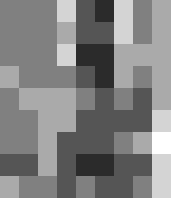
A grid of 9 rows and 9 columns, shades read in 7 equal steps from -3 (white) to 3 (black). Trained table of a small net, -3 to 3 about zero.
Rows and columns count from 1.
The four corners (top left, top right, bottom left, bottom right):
0 -1 -1 -2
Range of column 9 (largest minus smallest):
2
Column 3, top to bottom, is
0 0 0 0 -1 -1 -1 -1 0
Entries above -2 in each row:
7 8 8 9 9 8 8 8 8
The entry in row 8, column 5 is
2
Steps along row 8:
same down up up same down same down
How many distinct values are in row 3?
4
